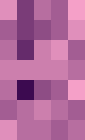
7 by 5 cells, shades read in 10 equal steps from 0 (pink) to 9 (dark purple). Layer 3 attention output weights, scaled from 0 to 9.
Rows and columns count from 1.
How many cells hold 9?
1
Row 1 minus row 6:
-3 3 1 1 -4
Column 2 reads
6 6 7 2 9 3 3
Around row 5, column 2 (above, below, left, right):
2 3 3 5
